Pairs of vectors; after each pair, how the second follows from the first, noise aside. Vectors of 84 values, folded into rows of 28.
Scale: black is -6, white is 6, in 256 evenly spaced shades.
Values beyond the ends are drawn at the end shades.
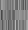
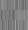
shrunk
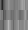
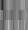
copied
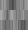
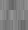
shrunk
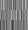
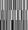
scaled up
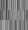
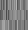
copied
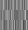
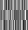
scaled up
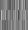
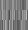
reversed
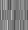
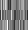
scaled up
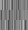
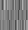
reversed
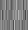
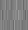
shrunk
